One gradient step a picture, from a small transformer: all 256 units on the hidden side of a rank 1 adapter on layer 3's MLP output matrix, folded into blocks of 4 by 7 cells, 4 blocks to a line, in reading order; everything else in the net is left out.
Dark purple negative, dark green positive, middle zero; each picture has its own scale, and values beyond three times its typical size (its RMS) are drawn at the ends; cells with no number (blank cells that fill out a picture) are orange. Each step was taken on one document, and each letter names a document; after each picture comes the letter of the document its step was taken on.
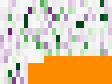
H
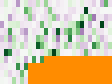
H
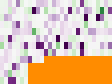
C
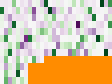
H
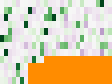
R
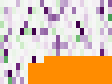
R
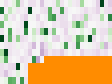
R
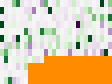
H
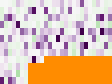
C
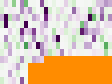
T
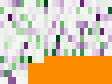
C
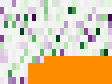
T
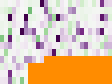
C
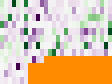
T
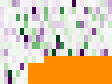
H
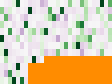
R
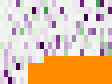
C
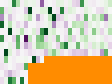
H
